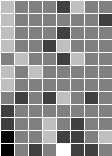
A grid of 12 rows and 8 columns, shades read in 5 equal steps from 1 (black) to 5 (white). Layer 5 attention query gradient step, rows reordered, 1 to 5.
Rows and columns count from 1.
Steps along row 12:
up down up up down same up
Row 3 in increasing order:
2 3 3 3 3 3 3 4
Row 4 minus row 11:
3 0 0 -2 2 1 0 -1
